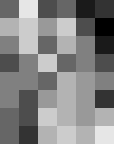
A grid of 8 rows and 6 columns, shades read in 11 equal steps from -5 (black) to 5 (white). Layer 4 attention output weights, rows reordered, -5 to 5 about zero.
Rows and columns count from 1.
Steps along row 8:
down up up down up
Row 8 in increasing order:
-3 -1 2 2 3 4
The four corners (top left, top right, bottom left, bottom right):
-1 -3 -1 4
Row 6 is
0 -2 1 2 1 -3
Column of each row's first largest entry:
2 2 2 3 4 4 3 6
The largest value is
4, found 2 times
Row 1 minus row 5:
-1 4 -1 -3 -5 -3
